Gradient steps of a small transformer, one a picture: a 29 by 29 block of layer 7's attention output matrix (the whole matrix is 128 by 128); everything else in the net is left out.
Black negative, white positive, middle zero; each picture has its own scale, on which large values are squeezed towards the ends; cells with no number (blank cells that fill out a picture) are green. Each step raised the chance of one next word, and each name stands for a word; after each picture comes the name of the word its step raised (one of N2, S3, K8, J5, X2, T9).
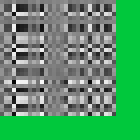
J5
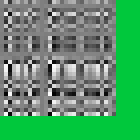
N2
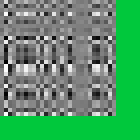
N2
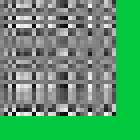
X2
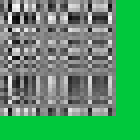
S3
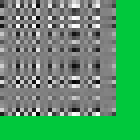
X2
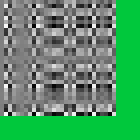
X2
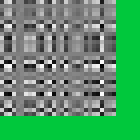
N2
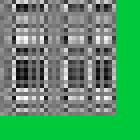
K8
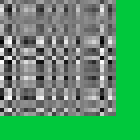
K8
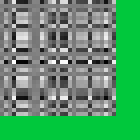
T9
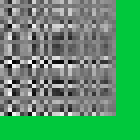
N2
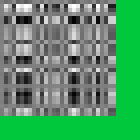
S3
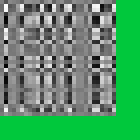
S3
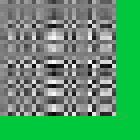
N2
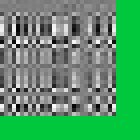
J5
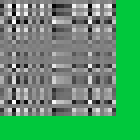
S3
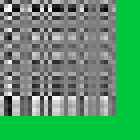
K8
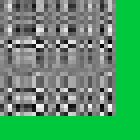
J5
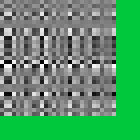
N2
